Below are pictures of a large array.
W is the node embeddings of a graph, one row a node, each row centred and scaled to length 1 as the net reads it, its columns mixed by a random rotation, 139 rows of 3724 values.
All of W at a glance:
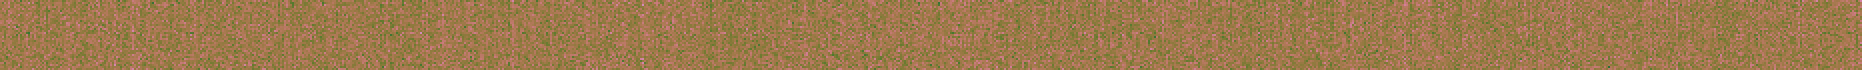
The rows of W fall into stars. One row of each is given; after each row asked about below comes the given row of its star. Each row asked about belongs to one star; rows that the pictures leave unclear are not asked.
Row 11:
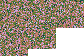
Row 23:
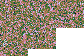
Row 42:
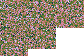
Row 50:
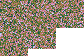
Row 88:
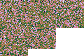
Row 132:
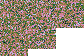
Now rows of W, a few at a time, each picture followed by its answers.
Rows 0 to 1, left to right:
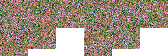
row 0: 42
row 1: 11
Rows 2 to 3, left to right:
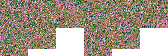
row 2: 11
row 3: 50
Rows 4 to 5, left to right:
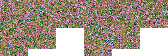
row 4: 88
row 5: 132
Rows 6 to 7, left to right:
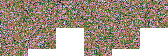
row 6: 132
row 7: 88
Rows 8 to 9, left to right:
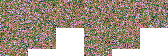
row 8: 42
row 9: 132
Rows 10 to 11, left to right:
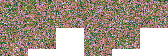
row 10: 132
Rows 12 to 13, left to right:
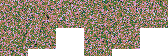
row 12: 88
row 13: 11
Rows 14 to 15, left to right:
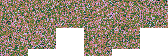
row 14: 23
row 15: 42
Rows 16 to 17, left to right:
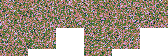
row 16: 23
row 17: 132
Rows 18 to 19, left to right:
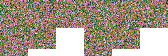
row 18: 42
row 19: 50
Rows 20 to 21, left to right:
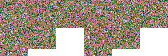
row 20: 50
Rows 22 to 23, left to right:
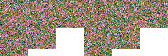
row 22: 11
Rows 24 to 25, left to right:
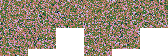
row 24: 42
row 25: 132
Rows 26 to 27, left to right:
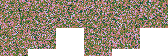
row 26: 23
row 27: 42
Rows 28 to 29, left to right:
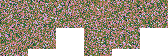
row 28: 11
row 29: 42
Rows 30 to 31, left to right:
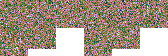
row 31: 132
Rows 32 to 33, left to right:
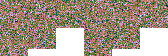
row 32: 132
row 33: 42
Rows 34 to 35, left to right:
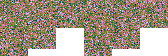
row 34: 50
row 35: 23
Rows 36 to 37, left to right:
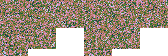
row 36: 23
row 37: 23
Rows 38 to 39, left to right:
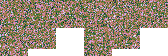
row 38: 132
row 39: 42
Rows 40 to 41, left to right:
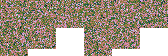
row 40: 23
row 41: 11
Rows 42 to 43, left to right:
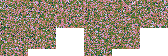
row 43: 88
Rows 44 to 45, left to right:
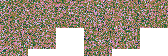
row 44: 11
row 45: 42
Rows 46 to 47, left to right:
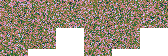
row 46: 88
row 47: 132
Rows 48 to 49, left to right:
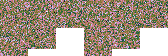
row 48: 23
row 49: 42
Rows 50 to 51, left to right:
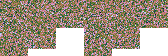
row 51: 50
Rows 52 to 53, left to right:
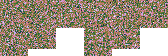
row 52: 23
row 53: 42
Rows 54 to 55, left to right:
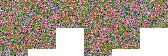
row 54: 88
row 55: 42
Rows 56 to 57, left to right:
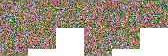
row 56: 50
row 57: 132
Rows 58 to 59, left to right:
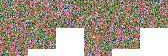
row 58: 42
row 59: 132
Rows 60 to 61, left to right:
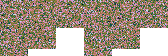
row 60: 42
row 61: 132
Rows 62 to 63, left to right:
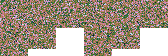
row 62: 50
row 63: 88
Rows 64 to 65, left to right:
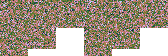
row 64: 132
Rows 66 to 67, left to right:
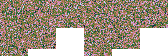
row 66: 23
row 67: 23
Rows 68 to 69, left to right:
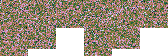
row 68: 42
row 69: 50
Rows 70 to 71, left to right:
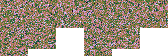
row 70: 42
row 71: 11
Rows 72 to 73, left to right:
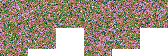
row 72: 50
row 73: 11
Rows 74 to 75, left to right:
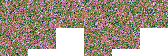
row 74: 23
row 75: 23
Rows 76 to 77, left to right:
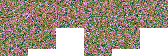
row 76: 50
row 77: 50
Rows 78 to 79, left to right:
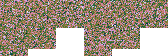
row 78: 88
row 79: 11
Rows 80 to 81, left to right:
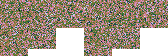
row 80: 23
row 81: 132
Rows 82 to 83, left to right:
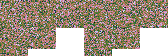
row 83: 11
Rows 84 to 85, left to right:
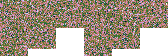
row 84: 50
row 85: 23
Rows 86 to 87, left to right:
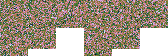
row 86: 11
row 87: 88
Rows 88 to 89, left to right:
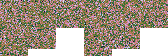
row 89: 42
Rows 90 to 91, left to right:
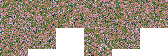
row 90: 50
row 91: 132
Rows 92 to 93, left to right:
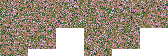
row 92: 42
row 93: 88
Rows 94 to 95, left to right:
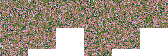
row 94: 132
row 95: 50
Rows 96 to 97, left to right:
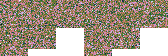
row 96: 42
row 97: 132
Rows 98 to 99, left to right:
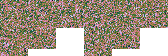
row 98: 23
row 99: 23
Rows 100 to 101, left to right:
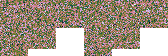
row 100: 50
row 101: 11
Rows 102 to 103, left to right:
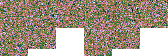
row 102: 50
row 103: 23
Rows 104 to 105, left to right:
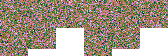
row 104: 23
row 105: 88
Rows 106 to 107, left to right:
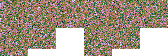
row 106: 50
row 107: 132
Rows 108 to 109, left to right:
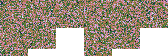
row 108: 11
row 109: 88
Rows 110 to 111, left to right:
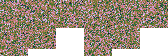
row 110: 88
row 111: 132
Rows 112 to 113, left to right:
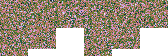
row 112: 132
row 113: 132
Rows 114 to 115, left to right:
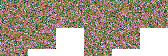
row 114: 23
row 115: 23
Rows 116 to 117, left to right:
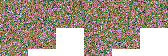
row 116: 132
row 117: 132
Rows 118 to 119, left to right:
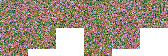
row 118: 11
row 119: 50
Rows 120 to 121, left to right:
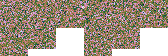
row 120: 88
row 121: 50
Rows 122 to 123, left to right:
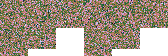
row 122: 23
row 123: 23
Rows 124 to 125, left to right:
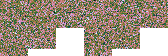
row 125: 42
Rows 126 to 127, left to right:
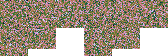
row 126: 11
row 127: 11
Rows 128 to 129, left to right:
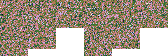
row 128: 42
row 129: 50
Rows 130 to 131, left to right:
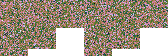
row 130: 88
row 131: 50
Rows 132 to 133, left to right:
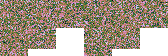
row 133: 23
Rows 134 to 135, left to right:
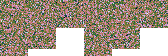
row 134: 42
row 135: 132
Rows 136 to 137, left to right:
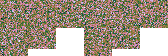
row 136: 88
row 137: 42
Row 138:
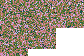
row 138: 23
